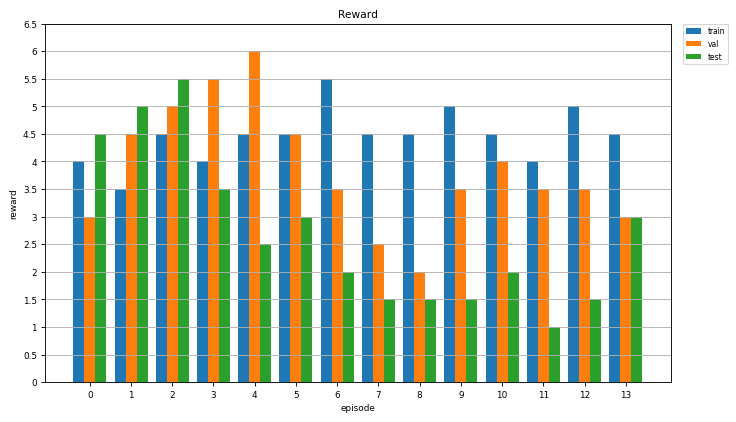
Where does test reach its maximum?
2
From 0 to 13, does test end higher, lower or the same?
lower
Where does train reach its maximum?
6
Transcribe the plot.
Title: Reward
x-axis: episode, ticks 0 1 2 3 4 5 6 7 8 9 10 11 12 13
y-axis: reward, ticks 0 0.5 1 1.5 2 2.5 3 3.5 4 4.5 5 5.5 6 6.5
Legend: train, val, test
Values:
train: 4 3.5 4.5 4 4.5 4.5 5.5 4.5 4.5 5 4.5 4 5 4.5
val: 3 4.5 5 5.5 6 4.5 3.5 2.5 2 3.5 4 3.5 3.5 3
test: 4.5 5 5.5 3.5 2.5 3 2 1.5 1.5 1.5 2 1 1.5 3
